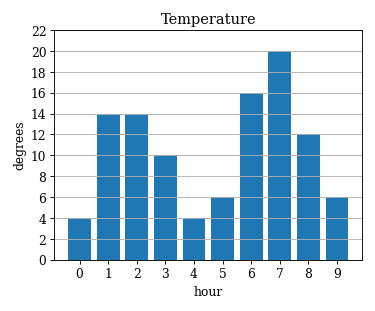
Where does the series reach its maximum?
7
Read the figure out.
Title: Temperature
x-axis: hour, ticks 0 1 2 3 4 5 6 7 8 9
y-axis: degrees, ticks 0 2 4 6 8 10 12 14 16 18 20 22
Values:
4 14 14 10 4 6 16 20 12 6
